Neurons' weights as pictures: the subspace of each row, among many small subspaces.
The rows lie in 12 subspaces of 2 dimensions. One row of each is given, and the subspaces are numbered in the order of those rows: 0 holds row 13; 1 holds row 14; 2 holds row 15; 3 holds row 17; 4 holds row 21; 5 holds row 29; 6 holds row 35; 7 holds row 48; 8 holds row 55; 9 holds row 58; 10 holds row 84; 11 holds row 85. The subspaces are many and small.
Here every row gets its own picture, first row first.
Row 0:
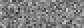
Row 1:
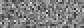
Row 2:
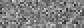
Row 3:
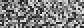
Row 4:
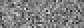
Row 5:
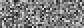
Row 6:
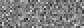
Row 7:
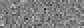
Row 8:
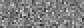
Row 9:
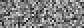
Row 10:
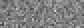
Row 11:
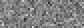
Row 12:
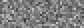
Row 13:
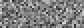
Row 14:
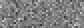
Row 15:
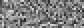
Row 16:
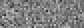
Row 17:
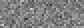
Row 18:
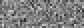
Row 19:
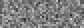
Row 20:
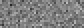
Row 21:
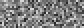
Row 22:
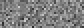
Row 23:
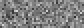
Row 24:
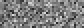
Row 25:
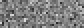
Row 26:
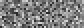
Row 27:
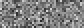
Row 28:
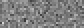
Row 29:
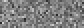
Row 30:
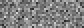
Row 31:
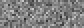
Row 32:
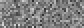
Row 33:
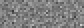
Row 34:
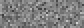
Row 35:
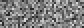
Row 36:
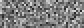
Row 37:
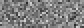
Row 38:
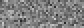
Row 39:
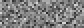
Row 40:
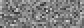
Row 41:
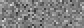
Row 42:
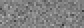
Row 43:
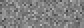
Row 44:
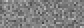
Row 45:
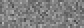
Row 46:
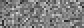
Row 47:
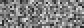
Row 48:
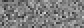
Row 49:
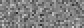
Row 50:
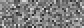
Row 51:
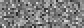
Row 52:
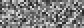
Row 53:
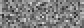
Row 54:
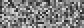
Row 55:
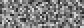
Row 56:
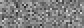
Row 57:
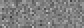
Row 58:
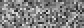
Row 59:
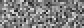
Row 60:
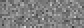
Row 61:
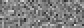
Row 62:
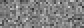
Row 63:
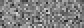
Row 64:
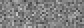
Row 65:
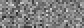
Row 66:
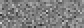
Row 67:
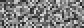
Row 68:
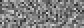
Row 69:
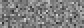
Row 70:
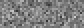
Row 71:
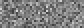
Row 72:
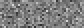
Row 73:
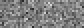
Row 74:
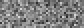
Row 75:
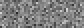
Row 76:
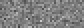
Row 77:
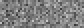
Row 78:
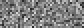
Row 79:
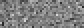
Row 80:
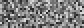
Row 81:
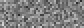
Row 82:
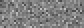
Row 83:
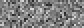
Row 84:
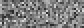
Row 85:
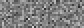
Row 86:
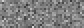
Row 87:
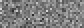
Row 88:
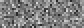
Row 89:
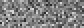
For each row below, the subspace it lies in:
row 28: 5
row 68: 10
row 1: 10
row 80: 5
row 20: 2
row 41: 1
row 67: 7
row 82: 1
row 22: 11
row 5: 11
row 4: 9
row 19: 8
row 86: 1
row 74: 6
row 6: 11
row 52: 0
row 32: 4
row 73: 9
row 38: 2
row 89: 4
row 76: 11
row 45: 5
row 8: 2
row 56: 1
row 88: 6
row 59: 9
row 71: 7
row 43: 1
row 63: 9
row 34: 8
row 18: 2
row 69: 5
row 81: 7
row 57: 10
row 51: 6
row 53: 8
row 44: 7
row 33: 9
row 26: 9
